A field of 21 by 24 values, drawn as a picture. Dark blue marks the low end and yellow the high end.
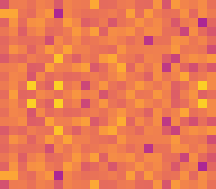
The top and bottom halves mirror each other. A few values lie far out on both sides of the bulk. There are no regular stripes. There is no seam. The texture is fine-grained noise.
